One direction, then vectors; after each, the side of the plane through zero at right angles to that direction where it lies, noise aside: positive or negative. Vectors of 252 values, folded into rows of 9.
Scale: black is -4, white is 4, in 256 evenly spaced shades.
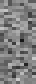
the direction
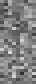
negative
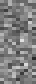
negative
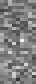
negative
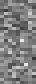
negative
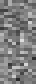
negative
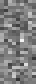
negative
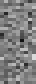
positive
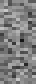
positive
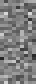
negative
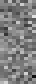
negative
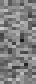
positive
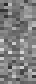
negative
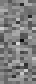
positive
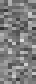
negative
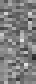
negative
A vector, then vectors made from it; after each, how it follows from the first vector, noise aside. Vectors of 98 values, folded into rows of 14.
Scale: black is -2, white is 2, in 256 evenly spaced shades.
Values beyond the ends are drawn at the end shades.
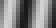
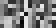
sign-scrambled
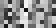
sign-scrambled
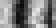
wrapped around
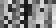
sign-scrambled
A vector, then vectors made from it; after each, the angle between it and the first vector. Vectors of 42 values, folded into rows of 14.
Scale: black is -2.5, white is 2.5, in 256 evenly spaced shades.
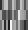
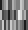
nearly parallel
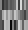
partly opposed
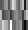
partly aligned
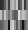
partly aligned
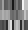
orthogonal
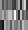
partly opposed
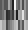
orthogonal
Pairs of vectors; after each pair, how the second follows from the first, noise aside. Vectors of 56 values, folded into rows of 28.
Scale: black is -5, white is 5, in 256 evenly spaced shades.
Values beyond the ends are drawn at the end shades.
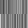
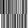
scaled up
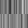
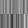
wrapped around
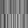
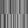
copied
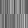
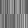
copied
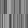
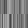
copied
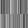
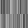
copied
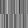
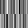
scaled up
